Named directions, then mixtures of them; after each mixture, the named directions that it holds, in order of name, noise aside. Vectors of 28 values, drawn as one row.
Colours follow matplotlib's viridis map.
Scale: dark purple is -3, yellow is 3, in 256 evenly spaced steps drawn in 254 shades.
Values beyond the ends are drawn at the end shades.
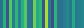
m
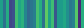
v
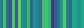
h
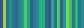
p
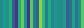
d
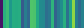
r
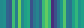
h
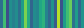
p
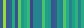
h, p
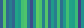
m, p, v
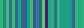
m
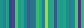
v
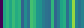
r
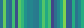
d, h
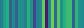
m, p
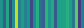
d, v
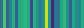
h, m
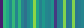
h, r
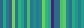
h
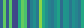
d, m, p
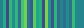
m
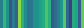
d, h, v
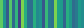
h, m, r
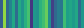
h, m, p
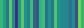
d, r, v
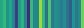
d
